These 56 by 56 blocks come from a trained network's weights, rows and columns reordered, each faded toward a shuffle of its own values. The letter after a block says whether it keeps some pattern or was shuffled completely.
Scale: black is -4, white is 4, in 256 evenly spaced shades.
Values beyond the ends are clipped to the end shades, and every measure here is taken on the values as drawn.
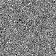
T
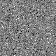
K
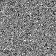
T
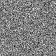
K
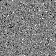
T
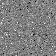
T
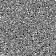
K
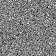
T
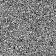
T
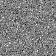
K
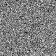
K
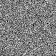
T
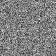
K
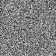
T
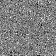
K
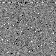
K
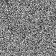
K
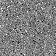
T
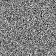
T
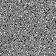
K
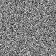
K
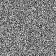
T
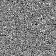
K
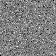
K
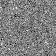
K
